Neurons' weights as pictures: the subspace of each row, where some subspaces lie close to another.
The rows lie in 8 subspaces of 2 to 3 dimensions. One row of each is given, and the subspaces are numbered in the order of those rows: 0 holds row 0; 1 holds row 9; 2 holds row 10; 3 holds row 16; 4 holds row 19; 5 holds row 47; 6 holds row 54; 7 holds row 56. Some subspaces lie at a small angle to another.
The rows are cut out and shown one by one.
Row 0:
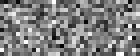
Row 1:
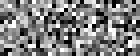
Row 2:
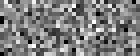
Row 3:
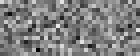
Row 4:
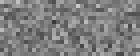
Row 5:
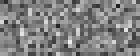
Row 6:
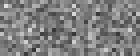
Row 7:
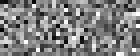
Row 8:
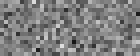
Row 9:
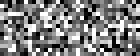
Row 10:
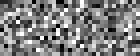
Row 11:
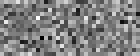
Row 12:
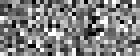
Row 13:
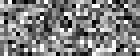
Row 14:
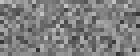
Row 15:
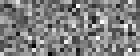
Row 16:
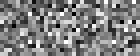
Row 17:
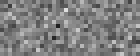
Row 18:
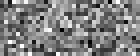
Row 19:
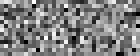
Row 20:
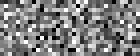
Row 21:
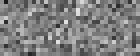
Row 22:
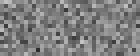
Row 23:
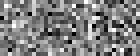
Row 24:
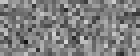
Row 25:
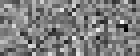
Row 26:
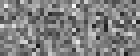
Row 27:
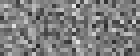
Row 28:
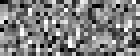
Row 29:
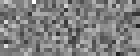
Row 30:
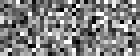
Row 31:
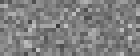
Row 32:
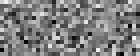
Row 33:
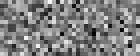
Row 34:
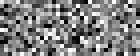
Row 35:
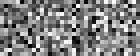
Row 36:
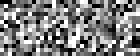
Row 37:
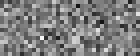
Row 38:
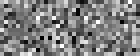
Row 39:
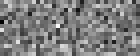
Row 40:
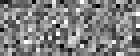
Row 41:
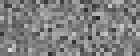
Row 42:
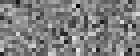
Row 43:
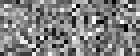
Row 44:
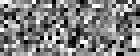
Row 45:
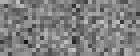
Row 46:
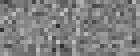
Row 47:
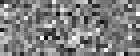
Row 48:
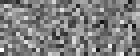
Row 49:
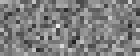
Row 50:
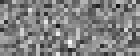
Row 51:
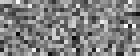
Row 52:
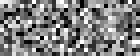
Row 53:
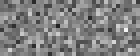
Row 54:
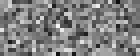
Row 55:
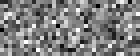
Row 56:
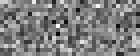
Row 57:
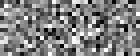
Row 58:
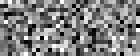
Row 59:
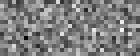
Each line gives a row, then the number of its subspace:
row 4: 0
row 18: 6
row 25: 7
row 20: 2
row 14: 4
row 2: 6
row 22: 4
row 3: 1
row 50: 5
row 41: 1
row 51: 0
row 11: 6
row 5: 5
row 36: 7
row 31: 1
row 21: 6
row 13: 6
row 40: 7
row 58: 1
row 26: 2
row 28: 5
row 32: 0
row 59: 1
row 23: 1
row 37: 5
